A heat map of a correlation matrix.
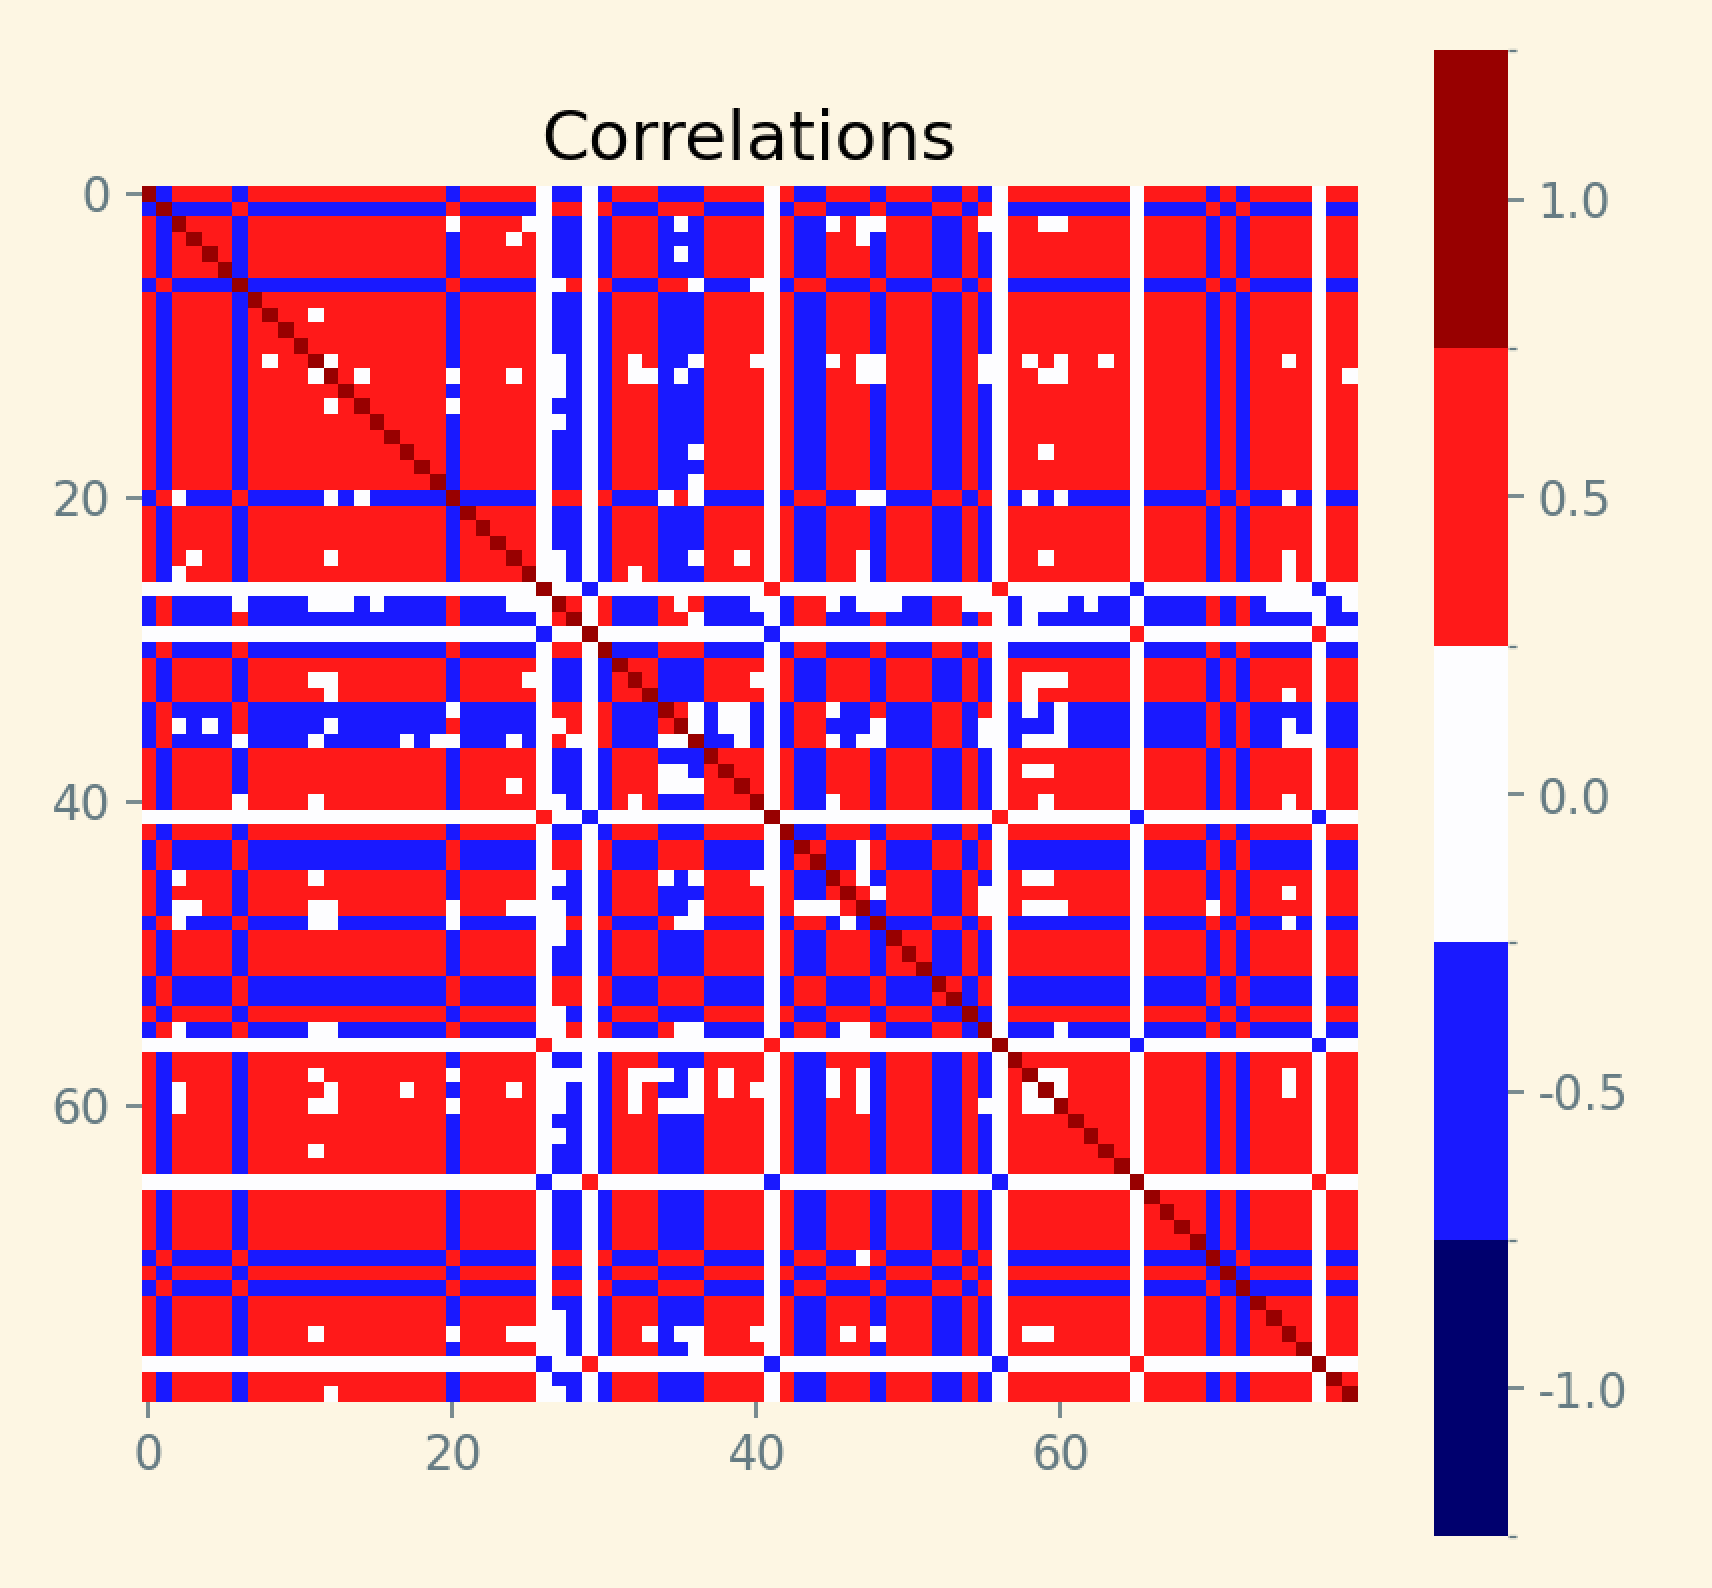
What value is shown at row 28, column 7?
-0.5
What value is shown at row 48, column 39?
-0.5
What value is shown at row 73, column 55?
-0.5
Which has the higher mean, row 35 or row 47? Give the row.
47
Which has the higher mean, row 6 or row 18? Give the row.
18
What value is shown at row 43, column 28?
0.5
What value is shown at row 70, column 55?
0.5
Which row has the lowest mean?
6
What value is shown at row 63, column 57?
0.5
